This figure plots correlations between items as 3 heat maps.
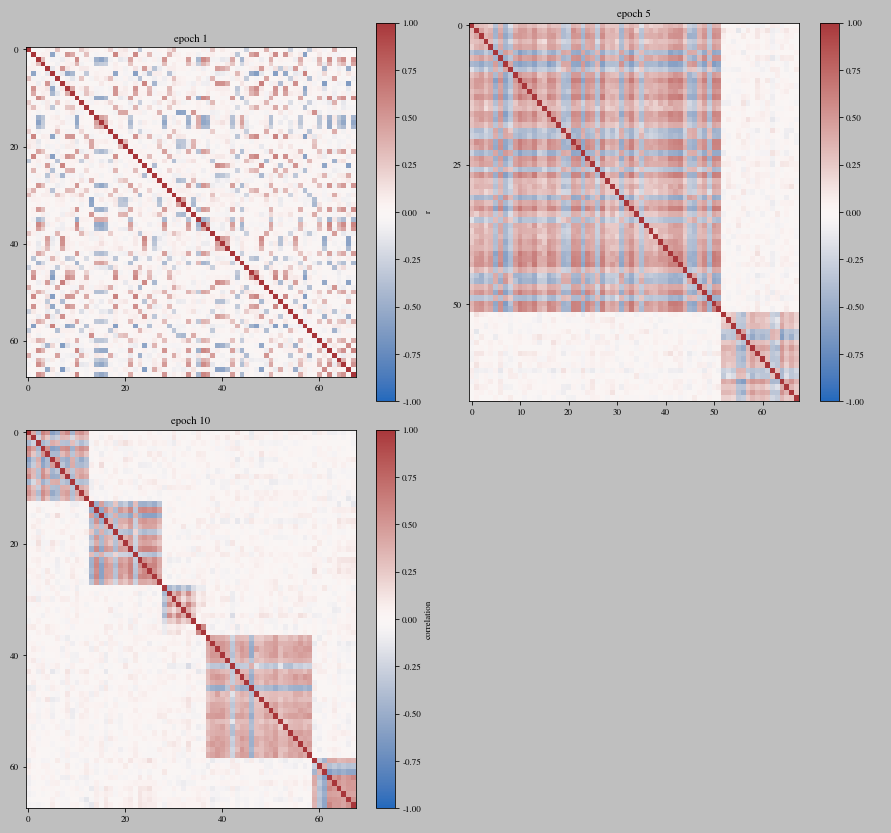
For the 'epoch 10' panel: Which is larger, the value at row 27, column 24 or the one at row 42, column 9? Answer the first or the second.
the first
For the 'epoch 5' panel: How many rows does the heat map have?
68
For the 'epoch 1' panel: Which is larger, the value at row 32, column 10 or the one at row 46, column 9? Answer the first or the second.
the second
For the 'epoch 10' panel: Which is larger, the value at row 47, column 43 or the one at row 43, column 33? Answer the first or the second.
the first
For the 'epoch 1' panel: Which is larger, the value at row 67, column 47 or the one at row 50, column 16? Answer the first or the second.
the first
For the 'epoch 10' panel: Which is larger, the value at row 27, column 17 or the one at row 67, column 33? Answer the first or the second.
the first
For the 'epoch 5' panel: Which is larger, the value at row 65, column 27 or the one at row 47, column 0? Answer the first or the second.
the second
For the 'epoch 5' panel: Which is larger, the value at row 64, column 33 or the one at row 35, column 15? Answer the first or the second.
the first
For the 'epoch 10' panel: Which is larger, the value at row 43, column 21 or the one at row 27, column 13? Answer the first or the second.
the first
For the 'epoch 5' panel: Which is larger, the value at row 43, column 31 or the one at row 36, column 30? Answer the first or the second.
the second
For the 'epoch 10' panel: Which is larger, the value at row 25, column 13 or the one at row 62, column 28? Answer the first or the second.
the second
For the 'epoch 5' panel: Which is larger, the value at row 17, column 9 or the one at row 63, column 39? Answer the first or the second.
the first
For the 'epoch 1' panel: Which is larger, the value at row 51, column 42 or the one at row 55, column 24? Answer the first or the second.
the second
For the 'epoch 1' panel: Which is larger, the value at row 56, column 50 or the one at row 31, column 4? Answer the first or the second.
the first
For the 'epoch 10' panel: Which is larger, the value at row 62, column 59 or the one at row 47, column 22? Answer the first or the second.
the first
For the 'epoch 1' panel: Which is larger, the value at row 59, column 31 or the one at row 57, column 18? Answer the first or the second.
the first
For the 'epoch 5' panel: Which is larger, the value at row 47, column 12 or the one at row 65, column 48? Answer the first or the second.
the first
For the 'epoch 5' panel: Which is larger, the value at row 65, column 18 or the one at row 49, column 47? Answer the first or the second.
the first
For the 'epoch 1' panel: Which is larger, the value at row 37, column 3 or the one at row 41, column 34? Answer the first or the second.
the first
